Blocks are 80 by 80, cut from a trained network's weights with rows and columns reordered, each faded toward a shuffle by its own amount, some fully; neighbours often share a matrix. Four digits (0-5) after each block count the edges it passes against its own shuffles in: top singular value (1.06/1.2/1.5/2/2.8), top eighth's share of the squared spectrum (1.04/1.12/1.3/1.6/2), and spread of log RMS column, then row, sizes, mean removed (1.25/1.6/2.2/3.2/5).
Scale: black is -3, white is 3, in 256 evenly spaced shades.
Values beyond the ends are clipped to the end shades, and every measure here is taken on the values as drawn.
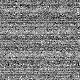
4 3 1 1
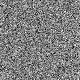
0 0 0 0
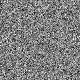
0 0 0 0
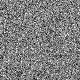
1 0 0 0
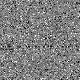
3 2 0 2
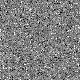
2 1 0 0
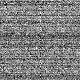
4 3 1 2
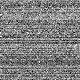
4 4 0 1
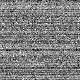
4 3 1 1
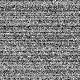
4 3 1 1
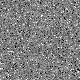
0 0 0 0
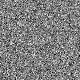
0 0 0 0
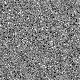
0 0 0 0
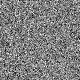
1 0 0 0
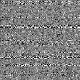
4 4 0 3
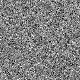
1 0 0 0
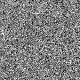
0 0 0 1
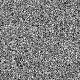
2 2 0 1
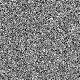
1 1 0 1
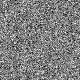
1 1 0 0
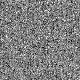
1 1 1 1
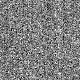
2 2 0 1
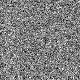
2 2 0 1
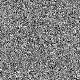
1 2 0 1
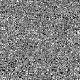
3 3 0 2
